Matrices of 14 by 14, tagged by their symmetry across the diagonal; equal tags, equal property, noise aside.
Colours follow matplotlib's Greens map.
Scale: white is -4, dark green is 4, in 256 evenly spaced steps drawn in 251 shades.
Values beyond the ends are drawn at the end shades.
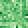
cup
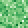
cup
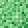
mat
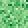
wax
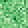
wax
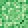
mat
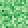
wax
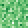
wax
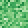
wax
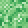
mat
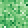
cup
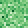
wax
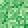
mat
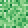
mat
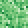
cup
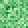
mat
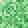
mat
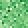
cup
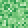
mat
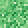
mat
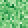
wax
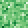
cup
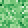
wax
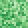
cup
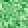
cup
